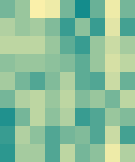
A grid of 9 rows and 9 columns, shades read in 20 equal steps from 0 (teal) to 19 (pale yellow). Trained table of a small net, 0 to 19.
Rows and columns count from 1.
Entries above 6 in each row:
8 6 7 8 6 9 6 5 7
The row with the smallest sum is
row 8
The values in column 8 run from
8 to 18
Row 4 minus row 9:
8 -1 -1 5 -5 -2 1 -2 1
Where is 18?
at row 1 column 4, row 1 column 8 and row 9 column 8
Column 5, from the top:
8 3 6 9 13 14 13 8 14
